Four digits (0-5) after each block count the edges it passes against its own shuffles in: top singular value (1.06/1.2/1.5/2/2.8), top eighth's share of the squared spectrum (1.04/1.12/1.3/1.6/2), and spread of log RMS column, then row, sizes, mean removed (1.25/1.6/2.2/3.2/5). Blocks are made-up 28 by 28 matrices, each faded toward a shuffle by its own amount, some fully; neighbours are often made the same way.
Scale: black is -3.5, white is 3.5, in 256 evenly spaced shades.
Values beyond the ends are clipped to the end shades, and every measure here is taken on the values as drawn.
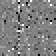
2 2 1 0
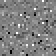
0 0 0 0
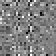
4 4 2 2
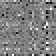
3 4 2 2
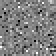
2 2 0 0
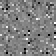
2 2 0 0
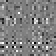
4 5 2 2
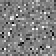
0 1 0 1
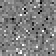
0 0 0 0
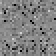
2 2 0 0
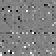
2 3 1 1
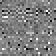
3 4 1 2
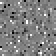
0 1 0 0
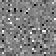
3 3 1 1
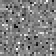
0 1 0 0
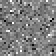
0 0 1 0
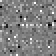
2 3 0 0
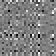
4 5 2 2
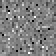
0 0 0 0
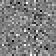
2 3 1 0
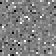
0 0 0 0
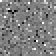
0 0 0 0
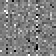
2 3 2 0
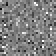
0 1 2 0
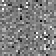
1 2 2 0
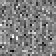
2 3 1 1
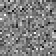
1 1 0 0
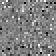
2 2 0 1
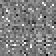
3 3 0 1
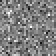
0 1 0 0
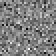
0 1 0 0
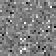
0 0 0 0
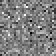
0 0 1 0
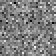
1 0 0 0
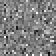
2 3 0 1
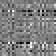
4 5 2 3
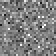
2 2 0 0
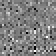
3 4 1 2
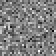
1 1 0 1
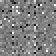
3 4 1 1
